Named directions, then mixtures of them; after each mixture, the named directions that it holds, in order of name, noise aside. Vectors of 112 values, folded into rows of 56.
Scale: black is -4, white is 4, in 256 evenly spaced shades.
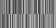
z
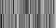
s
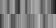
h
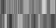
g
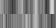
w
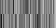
s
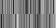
s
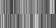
s, w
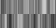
g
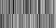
s, w, z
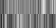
g, s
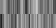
h, s, w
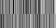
s, z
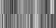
s, w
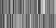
g, s, z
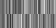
g, z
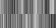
w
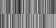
h, z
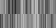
h, w, z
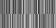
z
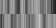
h
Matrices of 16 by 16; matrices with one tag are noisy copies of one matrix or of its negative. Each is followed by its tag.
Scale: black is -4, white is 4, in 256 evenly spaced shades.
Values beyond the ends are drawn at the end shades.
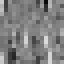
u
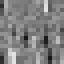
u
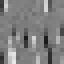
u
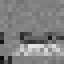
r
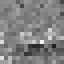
r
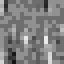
u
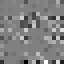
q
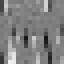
u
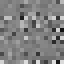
q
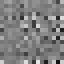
q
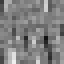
u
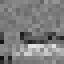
r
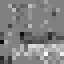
r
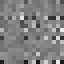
q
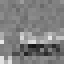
r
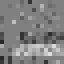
r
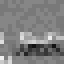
r
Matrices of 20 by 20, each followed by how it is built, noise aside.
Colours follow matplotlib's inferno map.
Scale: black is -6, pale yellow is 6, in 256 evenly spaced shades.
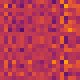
low rank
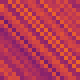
Toeplitz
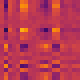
low rank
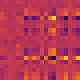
low rank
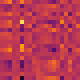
low rank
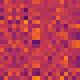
low rank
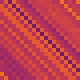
Toeplitz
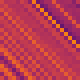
Toeplitz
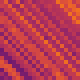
Toeplitz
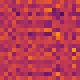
low rank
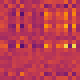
low rank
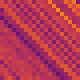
Toeplitz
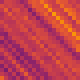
Toeplitz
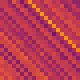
Toeplitz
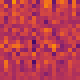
low rank
